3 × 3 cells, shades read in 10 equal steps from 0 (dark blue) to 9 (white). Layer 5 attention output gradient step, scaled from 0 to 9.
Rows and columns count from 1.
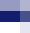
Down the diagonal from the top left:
5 0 8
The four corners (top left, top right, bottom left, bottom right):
5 6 9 8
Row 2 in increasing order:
0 0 2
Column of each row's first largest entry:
3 3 1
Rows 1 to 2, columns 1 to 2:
5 5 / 0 0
